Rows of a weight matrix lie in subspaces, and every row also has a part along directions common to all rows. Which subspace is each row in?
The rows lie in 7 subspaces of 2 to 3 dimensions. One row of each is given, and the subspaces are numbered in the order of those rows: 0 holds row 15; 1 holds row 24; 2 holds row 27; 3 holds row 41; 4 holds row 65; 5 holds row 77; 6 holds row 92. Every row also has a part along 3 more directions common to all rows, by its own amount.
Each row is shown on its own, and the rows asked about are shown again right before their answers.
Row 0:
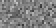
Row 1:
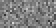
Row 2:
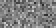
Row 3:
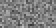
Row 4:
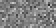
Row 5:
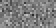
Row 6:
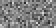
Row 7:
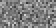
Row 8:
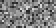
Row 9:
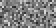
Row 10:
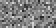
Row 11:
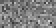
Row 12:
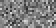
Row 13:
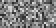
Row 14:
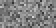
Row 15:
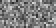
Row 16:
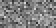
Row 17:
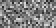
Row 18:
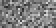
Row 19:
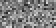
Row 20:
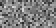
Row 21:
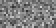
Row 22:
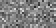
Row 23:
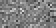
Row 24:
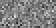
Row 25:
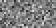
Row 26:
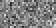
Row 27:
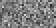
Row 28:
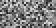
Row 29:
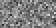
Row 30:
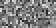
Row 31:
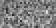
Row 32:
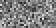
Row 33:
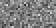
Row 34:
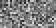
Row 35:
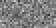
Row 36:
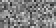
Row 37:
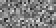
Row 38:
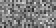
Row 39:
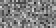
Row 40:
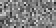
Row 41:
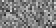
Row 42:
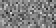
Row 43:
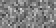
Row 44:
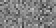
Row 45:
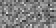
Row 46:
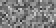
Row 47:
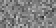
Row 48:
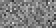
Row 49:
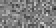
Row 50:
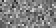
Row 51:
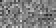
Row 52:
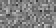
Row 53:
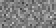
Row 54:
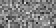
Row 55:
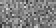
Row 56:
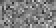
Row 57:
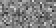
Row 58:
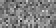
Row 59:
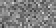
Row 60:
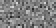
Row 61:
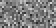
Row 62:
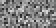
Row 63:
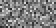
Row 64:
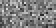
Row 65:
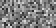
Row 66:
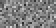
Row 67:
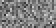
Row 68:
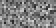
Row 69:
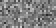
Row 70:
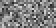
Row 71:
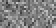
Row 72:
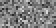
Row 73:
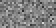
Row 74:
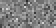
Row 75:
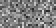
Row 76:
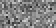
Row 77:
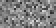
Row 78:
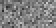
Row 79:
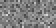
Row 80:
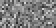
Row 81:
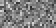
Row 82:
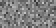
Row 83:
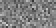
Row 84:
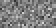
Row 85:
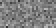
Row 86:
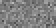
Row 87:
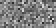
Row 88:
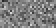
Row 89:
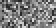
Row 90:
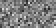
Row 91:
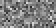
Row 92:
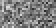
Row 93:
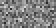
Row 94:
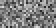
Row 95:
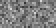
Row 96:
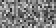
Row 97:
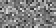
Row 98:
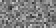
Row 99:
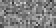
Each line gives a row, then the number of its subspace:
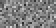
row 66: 2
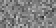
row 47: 1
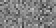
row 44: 4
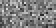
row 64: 5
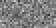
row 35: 1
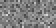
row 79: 4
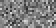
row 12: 3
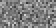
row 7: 2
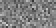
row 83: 5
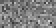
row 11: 6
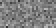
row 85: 5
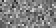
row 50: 1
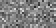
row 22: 0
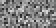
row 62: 5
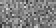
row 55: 5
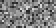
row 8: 1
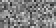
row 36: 3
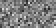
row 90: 5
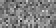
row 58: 5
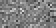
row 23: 0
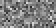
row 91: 6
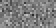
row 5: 2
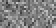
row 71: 6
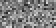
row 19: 5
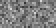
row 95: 0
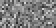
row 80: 1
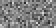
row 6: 6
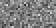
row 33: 2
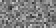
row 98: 0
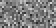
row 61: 2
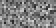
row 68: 5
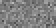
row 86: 0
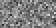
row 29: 1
